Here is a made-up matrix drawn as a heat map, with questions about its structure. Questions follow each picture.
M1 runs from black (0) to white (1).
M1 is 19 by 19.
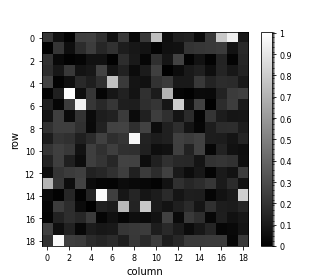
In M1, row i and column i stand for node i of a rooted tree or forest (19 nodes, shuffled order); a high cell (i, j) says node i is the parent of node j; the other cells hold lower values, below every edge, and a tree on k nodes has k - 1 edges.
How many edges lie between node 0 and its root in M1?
1
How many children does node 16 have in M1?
0
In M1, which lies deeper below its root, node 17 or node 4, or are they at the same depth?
node 17
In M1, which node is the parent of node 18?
14
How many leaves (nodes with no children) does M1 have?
10
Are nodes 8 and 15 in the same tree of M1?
yes
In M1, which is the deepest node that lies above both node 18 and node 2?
14
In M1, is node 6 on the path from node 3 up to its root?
yes
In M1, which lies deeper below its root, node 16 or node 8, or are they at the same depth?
the same depth
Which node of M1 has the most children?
0
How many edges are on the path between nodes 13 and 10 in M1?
2
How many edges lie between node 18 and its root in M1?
1
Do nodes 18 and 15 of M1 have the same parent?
no
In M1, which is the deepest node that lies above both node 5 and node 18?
14
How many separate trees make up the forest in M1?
4
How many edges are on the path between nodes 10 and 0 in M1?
1
